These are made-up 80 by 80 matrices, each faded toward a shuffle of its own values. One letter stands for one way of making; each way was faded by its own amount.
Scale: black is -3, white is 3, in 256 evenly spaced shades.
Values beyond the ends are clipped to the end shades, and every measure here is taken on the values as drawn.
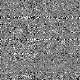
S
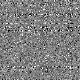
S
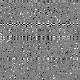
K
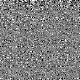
S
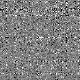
S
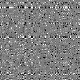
K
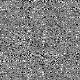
S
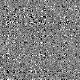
S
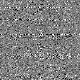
S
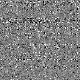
S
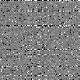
K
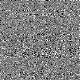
S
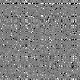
K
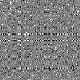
K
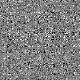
S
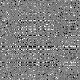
K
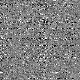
S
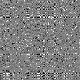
K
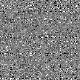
S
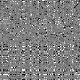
K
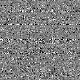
S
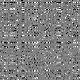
K
